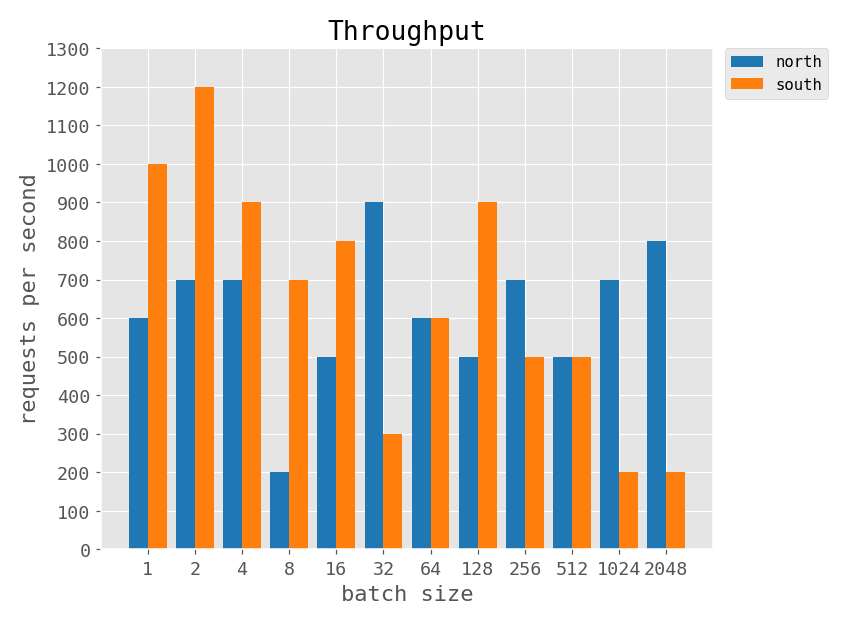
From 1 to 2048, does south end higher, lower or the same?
lower
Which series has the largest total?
south
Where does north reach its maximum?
32
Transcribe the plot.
Title: Throughput
x-axis: batch size, ticks 1 2 4 8 16 32 64 128 256 512 1024 2048
y-axis: requests per second, ticks 0 100 200 300 400 500 600 700 800 900 1000 1100 1200 1300
Legend: north, south
Values:
north: 600 700 700 200 500 900 600 500 700 500 700 800
south: 1000 1200 900 700 800 300 600 900 500 500 200 200
